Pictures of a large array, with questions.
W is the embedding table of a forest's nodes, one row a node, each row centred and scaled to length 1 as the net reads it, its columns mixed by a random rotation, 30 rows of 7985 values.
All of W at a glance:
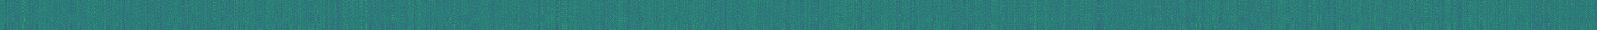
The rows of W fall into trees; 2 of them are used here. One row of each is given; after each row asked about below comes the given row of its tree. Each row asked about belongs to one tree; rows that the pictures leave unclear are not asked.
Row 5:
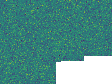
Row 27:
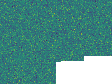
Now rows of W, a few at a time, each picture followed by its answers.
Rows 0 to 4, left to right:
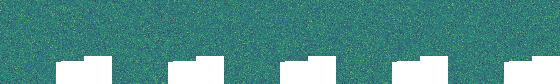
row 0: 27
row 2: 5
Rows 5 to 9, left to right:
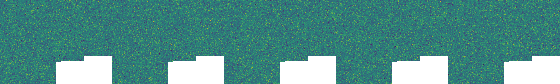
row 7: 27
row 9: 5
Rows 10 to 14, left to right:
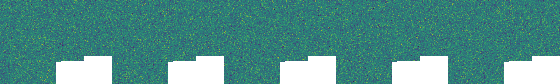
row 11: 27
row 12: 27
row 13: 5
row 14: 27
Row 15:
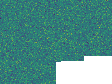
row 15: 5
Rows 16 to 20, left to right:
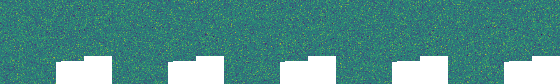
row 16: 27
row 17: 5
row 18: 5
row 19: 5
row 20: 5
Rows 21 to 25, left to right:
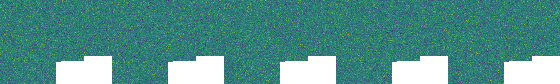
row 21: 27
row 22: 5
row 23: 27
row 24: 27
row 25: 27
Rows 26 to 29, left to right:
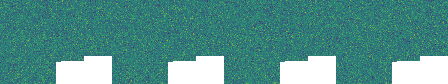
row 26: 27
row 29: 27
